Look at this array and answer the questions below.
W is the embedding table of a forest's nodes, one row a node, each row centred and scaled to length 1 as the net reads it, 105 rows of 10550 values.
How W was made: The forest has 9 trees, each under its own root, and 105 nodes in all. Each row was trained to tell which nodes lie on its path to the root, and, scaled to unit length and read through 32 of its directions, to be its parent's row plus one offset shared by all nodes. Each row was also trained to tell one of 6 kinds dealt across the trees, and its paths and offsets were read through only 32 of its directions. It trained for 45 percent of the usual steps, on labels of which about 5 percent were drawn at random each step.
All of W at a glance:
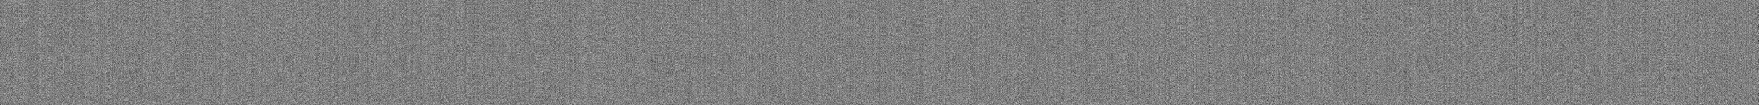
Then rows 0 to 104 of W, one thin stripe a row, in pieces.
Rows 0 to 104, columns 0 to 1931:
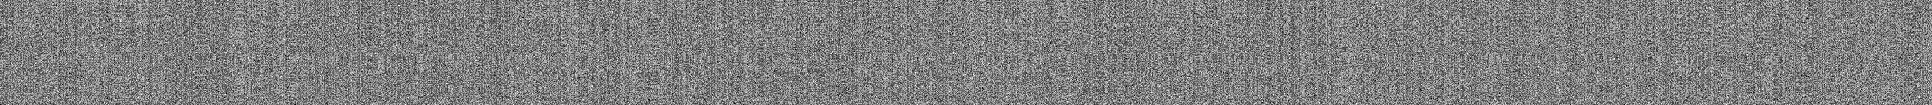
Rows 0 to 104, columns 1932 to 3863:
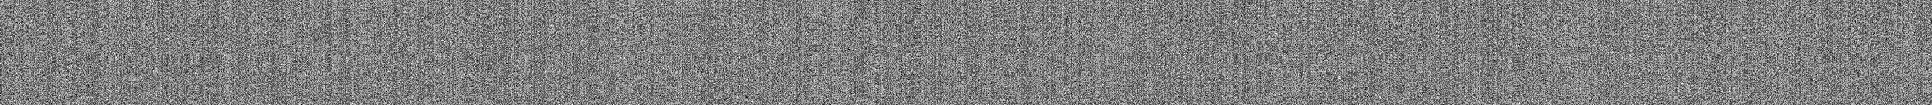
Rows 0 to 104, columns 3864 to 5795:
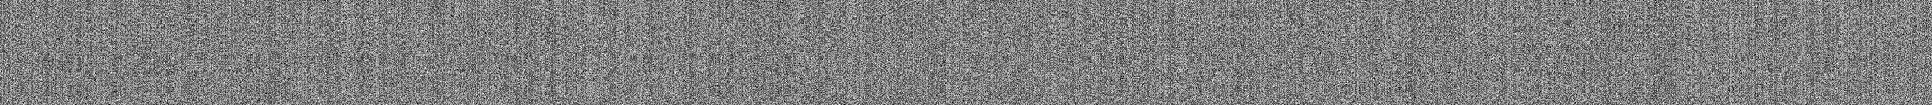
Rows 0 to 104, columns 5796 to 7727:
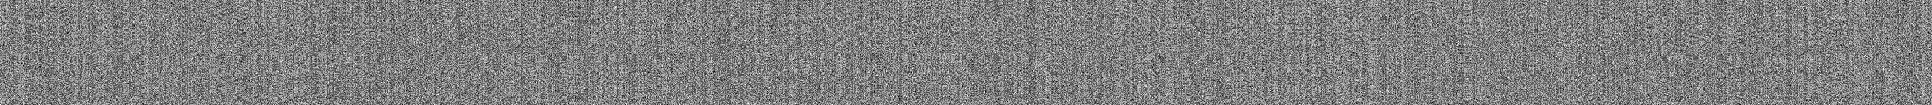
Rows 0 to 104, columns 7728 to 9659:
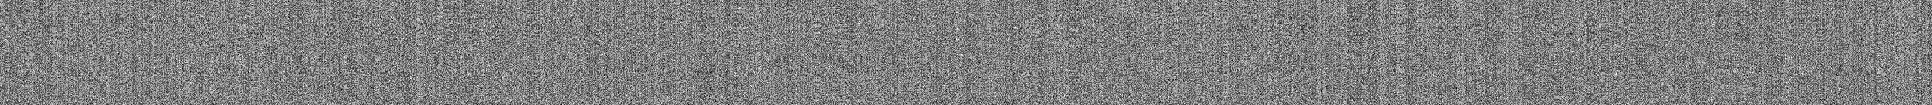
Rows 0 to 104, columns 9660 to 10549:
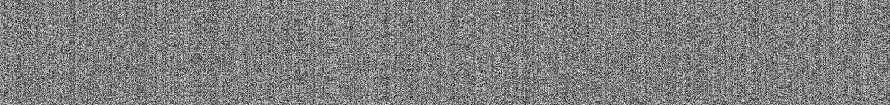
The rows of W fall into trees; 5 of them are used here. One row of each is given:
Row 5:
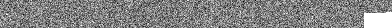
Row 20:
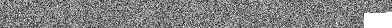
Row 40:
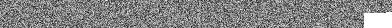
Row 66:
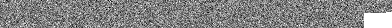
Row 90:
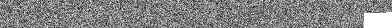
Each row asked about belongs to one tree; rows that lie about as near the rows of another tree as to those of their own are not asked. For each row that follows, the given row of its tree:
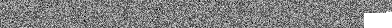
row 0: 90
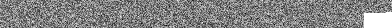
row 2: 90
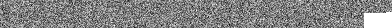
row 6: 90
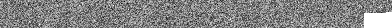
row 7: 20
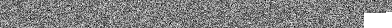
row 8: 90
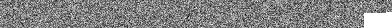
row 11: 40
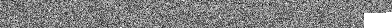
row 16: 20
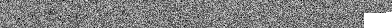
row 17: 66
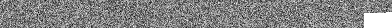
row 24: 5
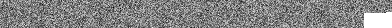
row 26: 20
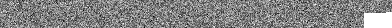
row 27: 66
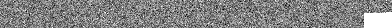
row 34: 40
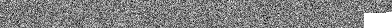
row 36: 66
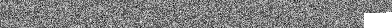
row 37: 90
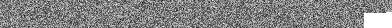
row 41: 90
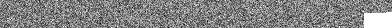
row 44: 20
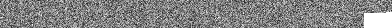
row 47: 5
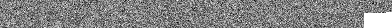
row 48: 66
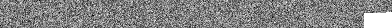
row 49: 5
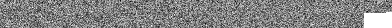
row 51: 66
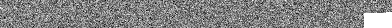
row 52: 40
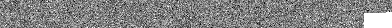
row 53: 5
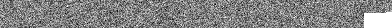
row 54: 20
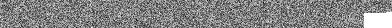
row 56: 90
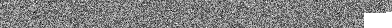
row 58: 90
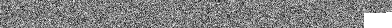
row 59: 90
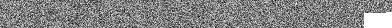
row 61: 66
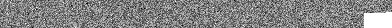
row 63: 5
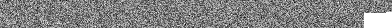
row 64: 66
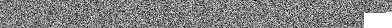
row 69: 66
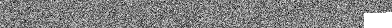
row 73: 5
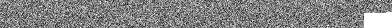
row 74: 20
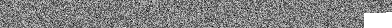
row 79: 40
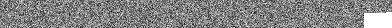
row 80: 5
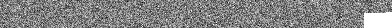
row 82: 90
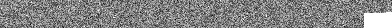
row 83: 40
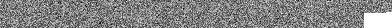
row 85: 20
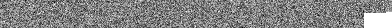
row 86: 90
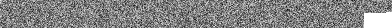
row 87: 66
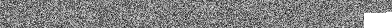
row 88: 20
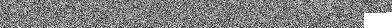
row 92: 90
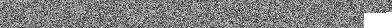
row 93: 20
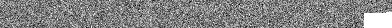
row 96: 20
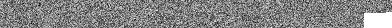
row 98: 20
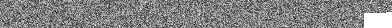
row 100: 40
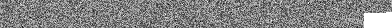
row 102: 90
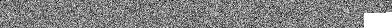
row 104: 5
